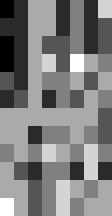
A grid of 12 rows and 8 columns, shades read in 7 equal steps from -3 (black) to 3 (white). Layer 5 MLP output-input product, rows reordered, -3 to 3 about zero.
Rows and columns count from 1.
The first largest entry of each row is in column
8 3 3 6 3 3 1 1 4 7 5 1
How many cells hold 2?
7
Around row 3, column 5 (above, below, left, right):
-2 -1 -1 0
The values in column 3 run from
-2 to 1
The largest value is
3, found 2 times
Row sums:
-5 -7 -9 1 -1 -4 6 0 6 -4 5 7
